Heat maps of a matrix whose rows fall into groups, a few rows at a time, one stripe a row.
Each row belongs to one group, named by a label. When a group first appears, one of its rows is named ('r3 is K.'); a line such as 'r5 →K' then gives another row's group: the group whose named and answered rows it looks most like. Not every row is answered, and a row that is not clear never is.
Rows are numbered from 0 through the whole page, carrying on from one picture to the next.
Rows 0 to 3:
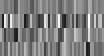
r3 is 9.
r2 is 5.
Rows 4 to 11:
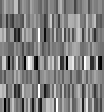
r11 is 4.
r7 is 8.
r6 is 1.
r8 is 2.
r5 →8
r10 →1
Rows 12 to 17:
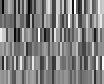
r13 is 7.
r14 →1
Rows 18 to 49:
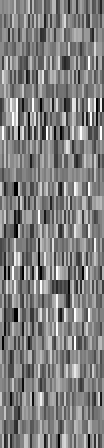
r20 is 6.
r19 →9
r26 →9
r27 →6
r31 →5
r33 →1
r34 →5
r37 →4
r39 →4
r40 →5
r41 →4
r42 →7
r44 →8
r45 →4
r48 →5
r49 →9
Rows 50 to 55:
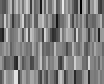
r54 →5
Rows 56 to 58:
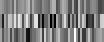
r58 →7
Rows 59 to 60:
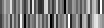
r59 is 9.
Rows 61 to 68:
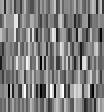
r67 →6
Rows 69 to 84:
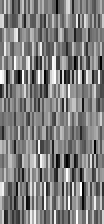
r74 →1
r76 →2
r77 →7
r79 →1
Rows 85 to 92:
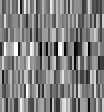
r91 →2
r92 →9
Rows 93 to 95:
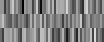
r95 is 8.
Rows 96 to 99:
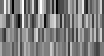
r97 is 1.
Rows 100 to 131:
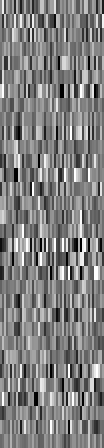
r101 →2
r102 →9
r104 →9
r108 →1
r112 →5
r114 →1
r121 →1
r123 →1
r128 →2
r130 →6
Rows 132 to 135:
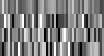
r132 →2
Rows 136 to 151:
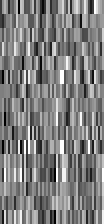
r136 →6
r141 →6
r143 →4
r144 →4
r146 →6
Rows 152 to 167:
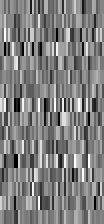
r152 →2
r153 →1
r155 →4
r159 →1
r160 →9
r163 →5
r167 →5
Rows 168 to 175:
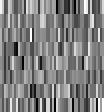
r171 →5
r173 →9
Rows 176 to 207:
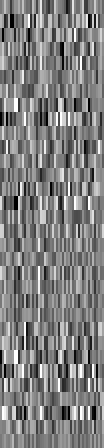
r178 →7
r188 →6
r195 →1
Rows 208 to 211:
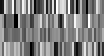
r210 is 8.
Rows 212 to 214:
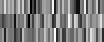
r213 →7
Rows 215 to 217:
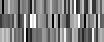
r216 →8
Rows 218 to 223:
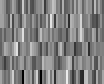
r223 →4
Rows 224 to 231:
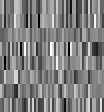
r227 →6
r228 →4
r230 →5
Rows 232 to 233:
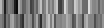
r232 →5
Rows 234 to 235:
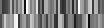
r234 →2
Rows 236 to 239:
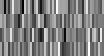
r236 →4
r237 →1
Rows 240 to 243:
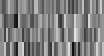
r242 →8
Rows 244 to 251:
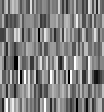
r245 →8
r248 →5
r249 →6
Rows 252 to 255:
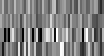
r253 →6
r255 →6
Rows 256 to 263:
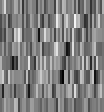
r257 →8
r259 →4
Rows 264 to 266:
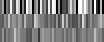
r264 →2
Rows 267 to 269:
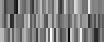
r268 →9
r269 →6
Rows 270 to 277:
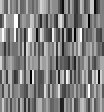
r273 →2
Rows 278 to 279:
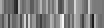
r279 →6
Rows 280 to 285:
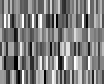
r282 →5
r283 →9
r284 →5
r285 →1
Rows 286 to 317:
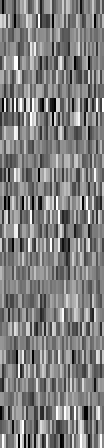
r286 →7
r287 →1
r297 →8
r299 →9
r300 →4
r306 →2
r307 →8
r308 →6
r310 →7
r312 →6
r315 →8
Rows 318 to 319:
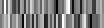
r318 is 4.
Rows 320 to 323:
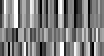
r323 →6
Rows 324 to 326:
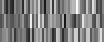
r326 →7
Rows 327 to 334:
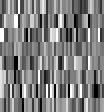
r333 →6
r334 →4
